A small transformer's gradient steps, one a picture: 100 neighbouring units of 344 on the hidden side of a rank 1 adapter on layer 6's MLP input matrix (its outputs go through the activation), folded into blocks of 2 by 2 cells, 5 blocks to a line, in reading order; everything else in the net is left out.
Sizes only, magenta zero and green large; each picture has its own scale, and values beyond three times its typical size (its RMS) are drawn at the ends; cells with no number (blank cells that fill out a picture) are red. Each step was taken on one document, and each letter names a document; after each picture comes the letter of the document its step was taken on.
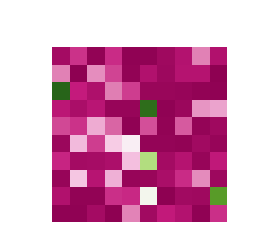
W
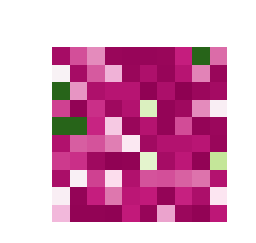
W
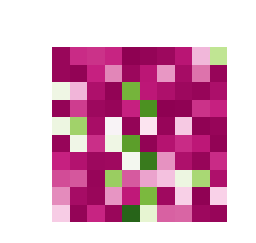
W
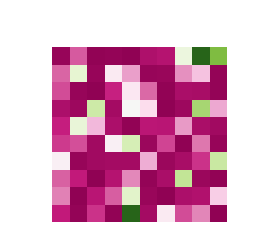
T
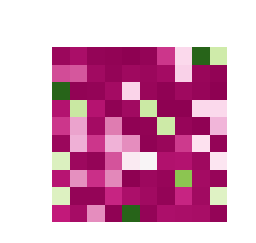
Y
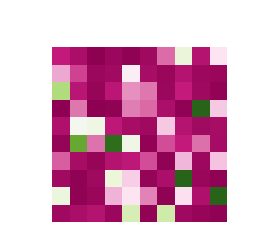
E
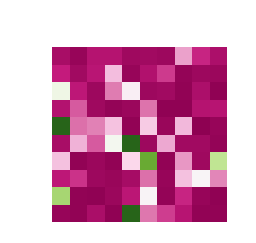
W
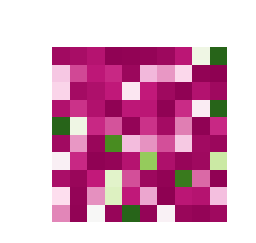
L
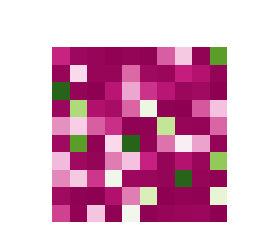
Y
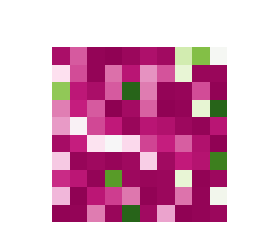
L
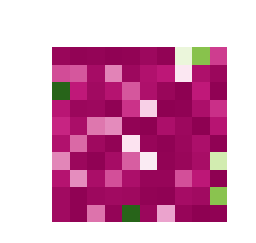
L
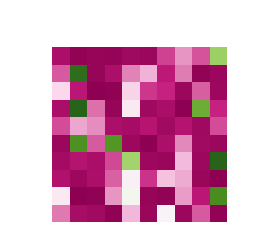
E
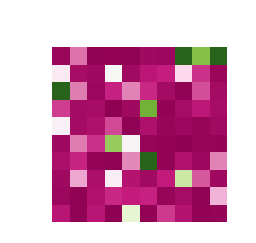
L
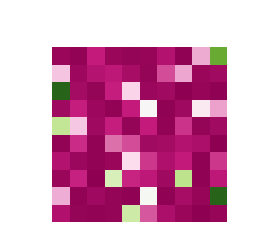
W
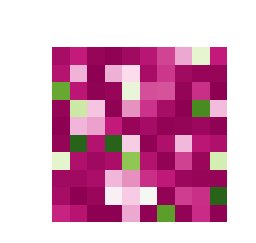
E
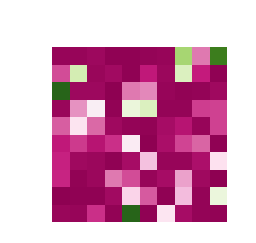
T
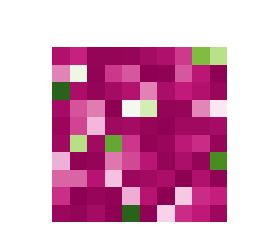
T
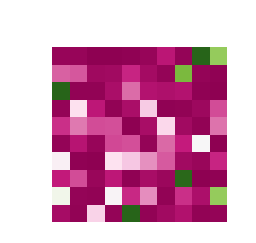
Y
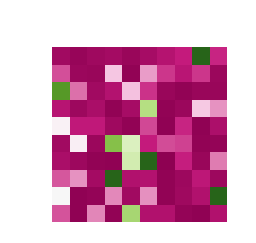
L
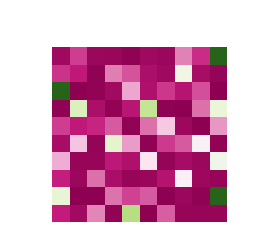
Y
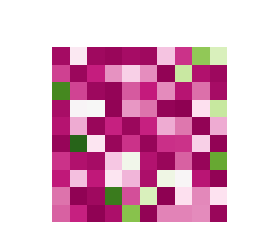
T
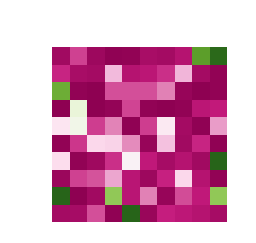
Y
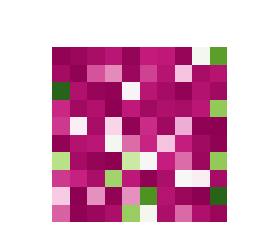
W
